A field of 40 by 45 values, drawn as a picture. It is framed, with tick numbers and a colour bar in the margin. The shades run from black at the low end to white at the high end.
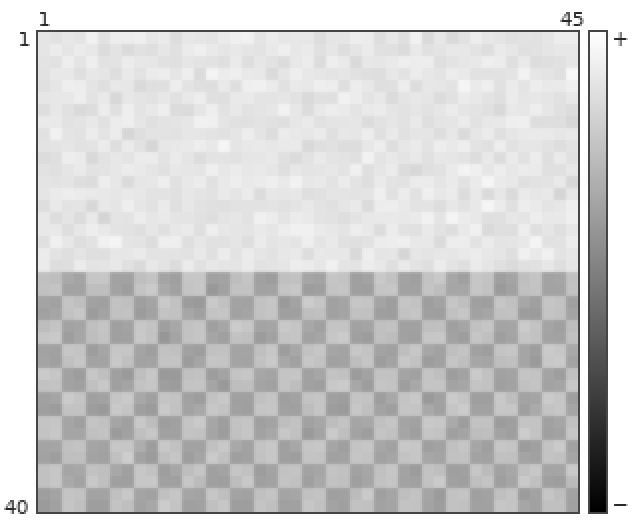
It is made of 2 by 1 panels. Panel 1,1: very high, fine-grained, faint in contrast. Panel 2,1: high, checkered.
